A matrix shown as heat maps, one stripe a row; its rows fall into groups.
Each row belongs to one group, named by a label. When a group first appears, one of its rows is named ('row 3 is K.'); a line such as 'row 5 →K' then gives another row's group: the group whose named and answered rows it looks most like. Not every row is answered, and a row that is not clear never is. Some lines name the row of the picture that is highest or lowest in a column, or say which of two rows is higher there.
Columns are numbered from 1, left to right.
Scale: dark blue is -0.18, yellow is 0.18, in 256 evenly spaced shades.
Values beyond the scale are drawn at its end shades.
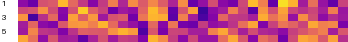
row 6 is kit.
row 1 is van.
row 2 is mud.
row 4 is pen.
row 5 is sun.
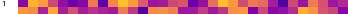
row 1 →sun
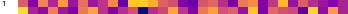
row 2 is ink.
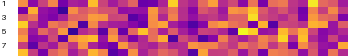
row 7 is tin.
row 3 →pen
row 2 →pen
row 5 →van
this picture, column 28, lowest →7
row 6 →mud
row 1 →ink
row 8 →ink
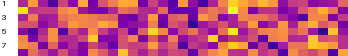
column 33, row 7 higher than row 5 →Yes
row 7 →kit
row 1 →sun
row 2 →kit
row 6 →ink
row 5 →mud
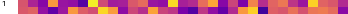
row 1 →ink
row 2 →pen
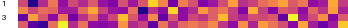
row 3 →sun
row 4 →tin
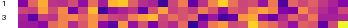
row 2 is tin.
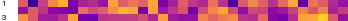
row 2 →sun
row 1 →van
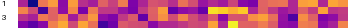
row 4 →tin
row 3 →tin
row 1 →mud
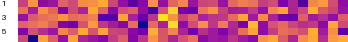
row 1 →pen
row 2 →ink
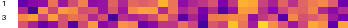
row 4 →tin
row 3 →kit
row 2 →van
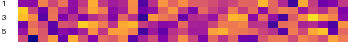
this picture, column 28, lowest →1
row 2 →ink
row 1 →tin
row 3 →kit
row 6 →mud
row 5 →sun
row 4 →sun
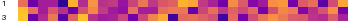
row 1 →mud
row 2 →ink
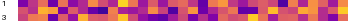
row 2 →mud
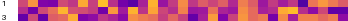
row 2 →van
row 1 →pen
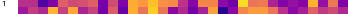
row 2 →van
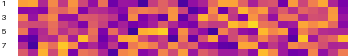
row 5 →mud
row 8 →tin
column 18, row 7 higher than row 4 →Yes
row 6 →tin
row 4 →kit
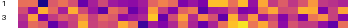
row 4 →sun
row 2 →mud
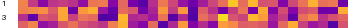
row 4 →sun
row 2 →tin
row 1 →kit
